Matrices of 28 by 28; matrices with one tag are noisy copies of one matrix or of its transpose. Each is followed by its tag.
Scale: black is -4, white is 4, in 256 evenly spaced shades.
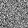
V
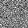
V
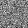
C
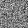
C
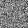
C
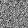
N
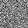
V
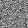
N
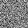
V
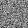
C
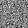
C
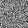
C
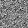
N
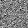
N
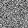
V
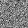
N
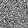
V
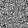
C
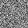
V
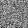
C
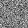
V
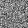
C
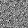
N
